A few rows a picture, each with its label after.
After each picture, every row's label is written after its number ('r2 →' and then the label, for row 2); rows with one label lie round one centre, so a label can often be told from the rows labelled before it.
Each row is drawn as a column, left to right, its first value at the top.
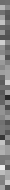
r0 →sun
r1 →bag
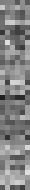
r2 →bag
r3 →sun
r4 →bag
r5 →bag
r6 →bag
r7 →sun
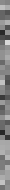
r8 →bag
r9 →sun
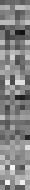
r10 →sun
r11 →bag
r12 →sun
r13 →bag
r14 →bag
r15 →sun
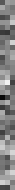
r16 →bag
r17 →bag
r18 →sun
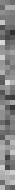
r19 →sun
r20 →bag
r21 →bag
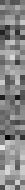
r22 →bag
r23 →sun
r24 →sun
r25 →bag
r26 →sun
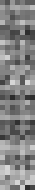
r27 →sun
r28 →sun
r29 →bag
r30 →bag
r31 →sun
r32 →bag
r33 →bag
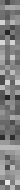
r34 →sun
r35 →bag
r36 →sun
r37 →bag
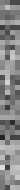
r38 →sun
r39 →bag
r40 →sun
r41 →sun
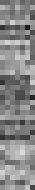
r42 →sun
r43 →sun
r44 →sun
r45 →sun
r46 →sun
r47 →sun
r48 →bag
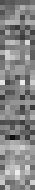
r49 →bag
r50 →sun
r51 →sun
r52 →sun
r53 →bag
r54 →sun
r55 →bag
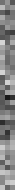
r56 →sun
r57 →bag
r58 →bag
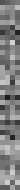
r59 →bag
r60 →bag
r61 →sun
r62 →bag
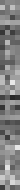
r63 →bag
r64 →sun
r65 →bag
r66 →bag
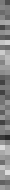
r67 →sun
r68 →sun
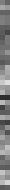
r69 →bag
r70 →bag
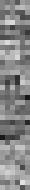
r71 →sun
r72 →sun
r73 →sun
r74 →sun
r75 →bag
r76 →bag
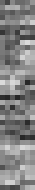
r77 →bag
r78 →bag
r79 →bag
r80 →bag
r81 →sun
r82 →sun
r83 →sun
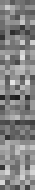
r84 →bag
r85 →sun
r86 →bag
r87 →bag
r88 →sun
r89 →bag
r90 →sun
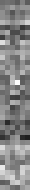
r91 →sun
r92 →sun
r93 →bag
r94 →bag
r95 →sun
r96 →sun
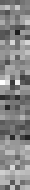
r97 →bag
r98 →bag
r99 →sun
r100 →bag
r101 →sun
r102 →sun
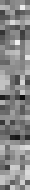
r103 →bag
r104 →bag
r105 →sun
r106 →sun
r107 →bag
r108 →sun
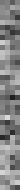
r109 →sun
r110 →sun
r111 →bag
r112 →bag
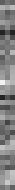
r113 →bag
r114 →bag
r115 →bag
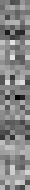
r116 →sun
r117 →bag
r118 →sun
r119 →bag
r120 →bag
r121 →sun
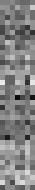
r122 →bag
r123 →sun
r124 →sun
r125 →bag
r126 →bag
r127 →sun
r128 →bag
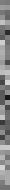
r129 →sun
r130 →bag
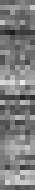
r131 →bag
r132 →bag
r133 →bag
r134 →bag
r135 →bag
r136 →bag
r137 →bag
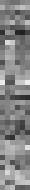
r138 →bag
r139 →sun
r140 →sun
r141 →bag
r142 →bag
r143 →bag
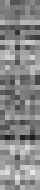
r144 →sun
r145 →sun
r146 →sun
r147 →bag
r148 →sun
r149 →sun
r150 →sun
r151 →sun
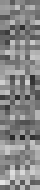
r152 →bag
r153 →bag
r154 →sun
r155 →bag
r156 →sun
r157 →bag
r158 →sun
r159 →sun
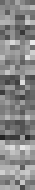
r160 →sun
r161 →sun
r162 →sun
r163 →sun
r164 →bag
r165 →sun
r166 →sun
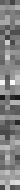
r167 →bag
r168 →sun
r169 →bag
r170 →bag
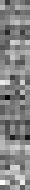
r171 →bag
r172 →bag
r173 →sun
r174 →sun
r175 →bag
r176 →sun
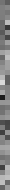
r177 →bag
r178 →sun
